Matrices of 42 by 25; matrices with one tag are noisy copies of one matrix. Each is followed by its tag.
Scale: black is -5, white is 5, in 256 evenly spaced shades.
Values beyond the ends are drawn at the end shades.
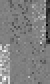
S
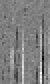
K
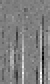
K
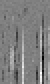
K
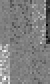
S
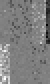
S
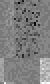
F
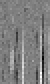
K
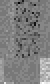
F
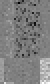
F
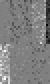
S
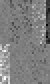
S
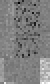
F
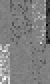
S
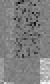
F
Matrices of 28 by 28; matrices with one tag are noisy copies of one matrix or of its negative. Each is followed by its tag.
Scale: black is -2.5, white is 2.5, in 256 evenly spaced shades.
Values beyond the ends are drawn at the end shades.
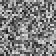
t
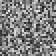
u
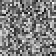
u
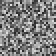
u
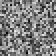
u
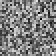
u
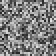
t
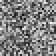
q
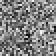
q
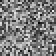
q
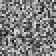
u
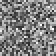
q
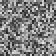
t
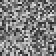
q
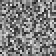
u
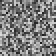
u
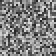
u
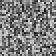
u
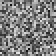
u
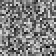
u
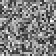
t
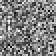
q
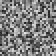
u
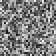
t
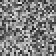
q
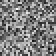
q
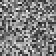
q
